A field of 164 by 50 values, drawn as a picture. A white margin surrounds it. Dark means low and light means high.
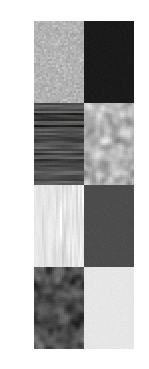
The table splits into 4 rows of 2 panels. Panel 1,1: high, fine-grained, faint in contrast. Panel 1,2: very low, flat. Panel 2,1: low, streaked across. Panel 2,2: high, blotchy. Panel 3,1: very high, streaked downward, faint in contrast. Panel 3,2: low, flat. Panel 4,1: low, blotchy. Panel 4,2: very high, flat.
